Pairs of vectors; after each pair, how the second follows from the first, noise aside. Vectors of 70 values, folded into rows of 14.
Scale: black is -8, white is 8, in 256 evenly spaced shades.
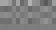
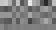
scaled up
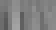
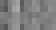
wrapped around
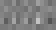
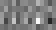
scaled up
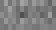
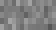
shuffled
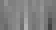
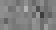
shuffled
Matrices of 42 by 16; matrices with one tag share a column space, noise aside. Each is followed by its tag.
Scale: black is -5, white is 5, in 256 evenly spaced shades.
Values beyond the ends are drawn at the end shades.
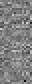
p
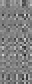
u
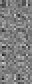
u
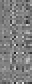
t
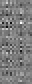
p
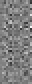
p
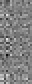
u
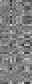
t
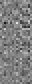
p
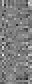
u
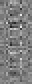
p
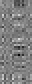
u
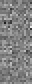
p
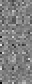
t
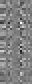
p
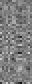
t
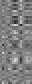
t
